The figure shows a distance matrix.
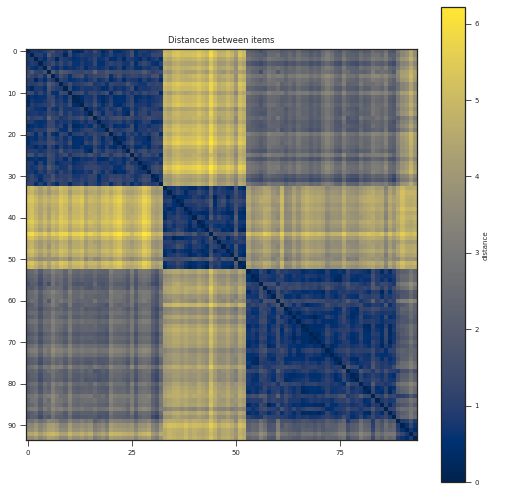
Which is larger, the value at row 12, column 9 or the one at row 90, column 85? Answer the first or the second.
the second
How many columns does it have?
94
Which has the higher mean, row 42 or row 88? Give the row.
42
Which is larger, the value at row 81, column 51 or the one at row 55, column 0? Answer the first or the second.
the first
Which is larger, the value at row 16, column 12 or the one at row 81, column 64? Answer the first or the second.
the first
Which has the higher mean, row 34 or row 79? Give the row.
34
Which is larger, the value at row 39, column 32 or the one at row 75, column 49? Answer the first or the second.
the first
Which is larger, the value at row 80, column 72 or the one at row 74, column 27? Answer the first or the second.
the second
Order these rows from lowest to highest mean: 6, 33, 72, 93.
72, 6, 93, 33
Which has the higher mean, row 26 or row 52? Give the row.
52
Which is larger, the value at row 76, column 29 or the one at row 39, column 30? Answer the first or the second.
the second
